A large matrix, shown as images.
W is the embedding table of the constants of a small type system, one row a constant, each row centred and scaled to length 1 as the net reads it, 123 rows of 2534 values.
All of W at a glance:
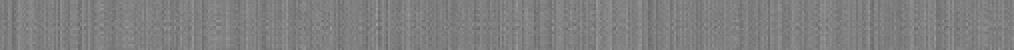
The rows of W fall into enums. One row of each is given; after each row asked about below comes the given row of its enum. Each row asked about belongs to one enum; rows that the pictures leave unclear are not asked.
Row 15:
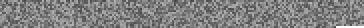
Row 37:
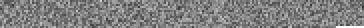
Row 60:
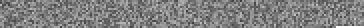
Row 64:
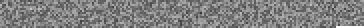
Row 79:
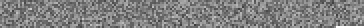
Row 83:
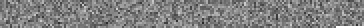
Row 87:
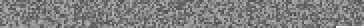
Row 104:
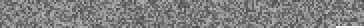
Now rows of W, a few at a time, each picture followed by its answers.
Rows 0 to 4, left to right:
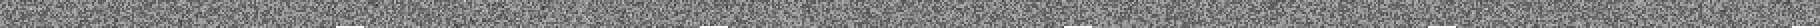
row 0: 64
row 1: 37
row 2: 15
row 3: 87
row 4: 79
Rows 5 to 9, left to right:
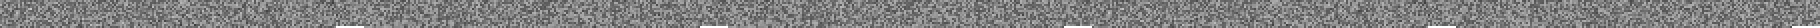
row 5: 79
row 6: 87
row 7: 87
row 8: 79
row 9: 15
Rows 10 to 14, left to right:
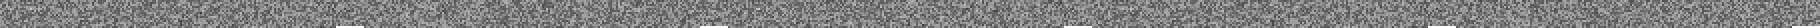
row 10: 64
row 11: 104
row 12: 79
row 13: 64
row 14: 15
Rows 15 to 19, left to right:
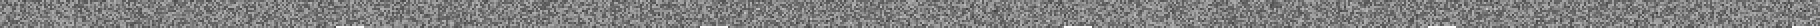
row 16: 87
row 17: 79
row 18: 104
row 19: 64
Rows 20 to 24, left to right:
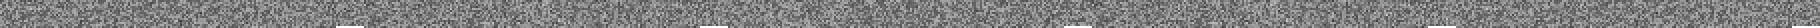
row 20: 64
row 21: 60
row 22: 104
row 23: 60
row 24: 64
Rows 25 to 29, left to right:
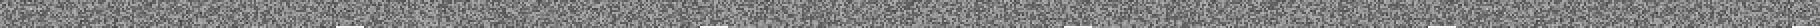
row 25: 64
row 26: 15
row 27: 87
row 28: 87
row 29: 64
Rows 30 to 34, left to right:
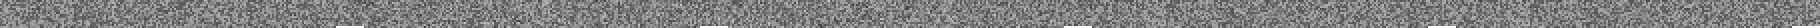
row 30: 87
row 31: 60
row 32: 37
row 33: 15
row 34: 15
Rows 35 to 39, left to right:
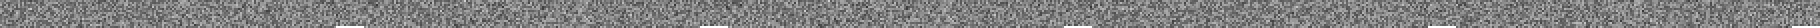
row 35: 79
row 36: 37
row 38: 64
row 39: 60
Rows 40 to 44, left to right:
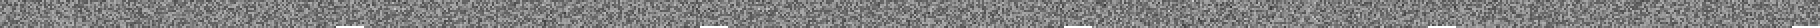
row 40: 15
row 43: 37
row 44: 87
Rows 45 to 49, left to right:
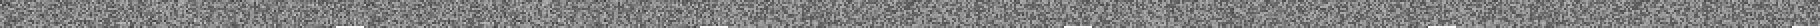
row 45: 60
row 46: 60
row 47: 87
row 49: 87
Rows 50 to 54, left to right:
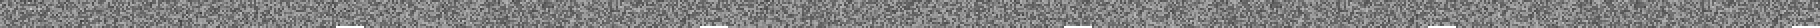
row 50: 64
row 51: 104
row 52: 87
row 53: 104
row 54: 104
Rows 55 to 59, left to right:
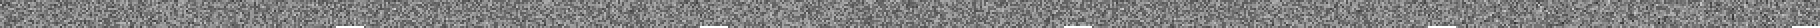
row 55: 60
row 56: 79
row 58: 79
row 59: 83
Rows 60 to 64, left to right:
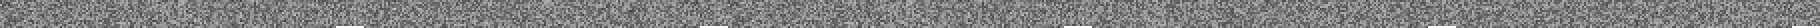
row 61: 79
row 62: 60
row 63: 15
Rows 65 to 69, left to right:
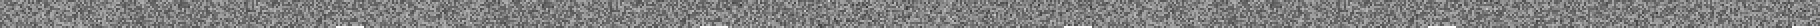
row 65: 104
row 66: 104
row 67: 37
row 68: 104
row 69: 64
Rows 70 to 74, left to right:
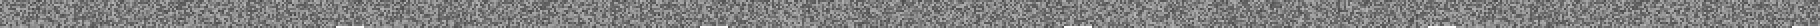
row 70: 87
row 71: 87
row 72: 15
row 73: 104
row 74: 87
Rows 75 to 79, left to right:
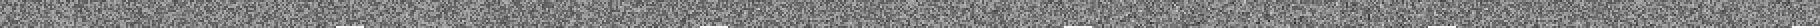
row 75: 15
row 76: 104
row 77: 79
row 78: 83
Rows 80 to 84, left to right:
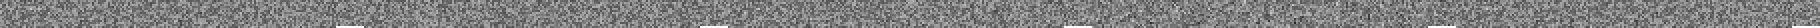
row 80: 64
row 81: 15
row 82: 79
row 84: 64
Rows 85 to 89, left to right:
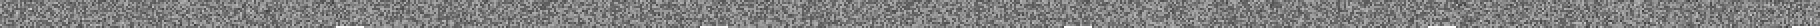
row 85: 79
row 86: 87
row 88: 104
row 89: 60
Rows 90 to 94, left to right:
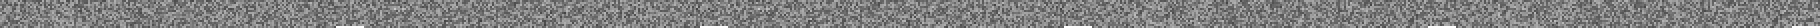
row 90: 15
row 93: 104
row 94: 104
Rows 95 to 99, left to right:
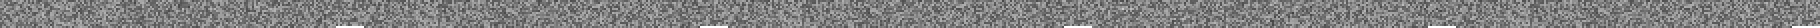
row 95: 104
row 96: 15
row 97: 15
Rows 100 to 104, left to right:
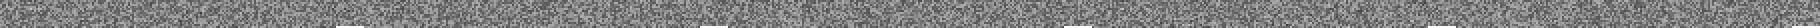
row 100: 64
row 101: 87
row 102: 15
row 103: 79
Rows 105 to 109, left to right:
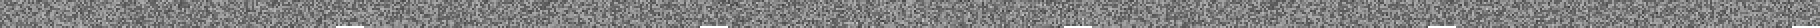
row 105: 104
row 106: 87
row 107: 60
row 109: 64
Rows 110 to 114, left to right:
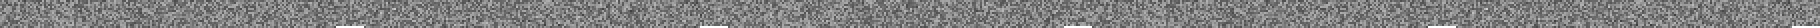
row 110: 15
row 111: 79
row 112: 104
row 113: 15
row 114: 79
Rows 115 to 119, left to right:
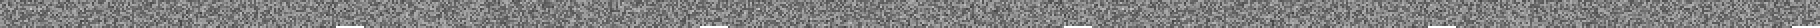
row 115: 64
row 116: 104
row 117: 79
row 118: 64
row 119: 15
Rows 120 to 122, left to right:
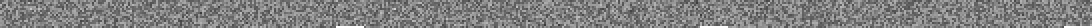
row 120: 64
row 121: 79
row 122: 87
